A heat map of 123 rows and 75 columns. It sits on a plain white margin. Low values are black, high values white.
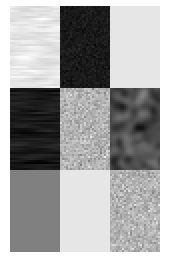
It is made of 3 by 3 panels. Panel 1,1: very high, streaked across, faint in contrast. Panel 1,2: very low, fine-grained, faint in contrast. Panel 1,3: very high, flat. Panel 2,1: very low, streaked across, faint in contrast. Panel 2,2: high, fine-grained. Panel 2,3: low, blotchy. Panel 3,1: middling, flat. Panel 3,2: very high, flat. Panel 3,3: high, fine-grained.
